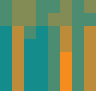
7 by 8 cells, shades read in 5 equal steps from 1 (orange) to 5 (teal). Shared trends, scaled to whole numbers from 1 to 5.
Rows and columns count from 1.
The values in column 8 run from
2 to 4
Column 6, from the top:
3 3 2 2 1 1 1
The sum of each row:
28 28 28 29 28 28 28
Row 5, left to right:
5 2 5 5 4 1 4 2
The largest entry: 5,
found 14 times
